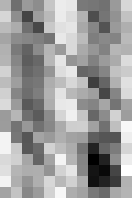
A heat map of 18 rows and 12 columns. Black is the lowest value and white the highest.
Overall the values sit about 60% of the way up the scale. Upright stripes repeat 2 times across the table. In the bottom right lies a patch that is lower than the rest. No overall slope runs across the table.
